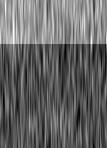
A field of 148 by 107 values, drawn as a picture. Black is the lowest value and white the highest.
Ninth with the highest average: top left. Grain: streaks running down. Seam: horizontal, 30% of the way down, the top part higher.
